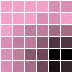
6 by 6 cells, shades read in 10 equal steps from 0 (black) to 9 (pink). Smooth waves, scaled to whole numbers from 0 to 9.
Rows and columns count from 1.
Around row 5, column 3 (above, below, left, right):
7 6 7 4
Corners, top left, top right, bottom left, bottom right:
9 8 8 2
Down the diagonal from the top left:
9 9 7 5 0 2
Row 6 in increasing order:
1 2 4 6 7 8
